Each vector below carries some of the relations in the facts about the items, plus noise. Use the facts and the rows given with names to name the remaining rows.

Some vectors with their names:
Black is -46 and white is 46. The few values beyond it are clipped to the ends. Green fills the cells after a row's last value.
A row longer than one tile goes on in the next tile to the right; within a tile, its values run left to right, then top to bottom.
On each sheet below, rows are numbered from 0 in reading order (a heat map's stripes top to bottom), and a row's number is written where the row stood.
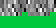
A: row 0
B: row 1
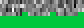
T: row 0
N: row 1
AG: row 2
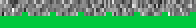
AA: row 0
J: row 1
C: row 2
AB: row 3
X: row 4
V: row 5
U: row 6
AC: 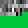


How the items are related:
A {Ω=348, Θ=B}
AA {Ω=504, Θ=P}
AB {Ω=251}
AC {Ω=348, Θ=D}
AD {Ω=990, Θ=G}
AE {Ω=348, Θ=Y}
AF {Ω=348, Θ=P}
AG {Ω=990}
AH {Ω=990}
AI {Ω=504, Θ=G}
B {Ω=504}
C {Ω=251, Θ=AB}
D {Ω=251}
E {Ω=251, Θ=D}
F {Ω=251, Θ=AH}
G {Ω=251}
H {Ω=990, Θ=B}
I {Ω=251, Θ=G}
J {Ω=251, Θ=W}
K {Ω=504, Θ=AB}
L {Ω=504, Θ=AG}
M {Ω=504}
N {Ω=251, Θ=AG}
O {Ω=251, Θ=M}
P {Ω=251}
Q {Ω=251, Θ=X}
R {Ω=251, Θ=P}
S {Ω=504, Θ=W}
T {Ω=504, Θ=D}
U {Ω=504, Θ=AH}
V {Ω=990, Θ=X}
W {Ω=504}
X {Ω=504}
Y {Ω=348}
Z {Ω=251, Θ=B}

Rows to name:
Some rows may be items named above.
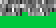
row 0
T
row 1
AE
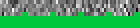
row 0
AA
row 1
O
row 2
M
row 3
D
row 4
A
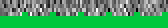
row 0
G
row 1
H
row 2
P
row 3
AF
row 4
A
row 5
Z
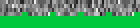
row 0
E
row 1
R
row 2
V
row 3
Y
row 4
R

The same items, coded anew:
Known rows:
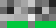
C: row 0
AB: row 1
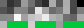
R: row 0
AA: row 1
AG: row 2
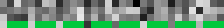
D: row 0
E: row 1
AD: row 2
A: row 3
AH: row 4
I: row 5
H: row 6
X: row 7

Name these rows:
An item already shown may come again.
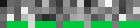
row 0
H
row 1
D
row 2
AE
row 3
AC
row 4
Z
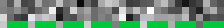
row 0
D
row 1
V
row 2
G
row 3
E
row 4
B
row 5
T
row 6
P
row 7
Y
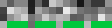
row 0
AI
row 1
AF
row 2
M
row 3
R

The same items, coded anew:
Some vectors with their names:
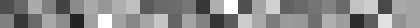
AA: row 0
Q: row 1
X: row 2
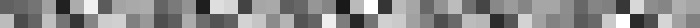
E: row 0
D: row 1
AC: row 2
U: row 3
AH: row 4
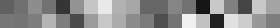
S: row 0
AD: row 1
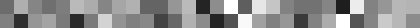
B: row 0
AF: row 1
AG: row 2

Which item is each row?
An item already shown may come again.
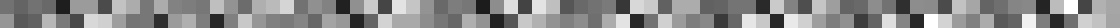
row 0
I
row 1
B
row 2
Y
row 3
AE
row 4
V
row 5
AD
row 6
AI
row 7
AC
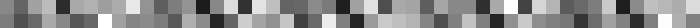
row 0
P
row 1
AE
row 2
T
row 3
A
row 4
R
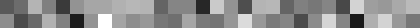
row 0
AA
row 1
G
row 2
H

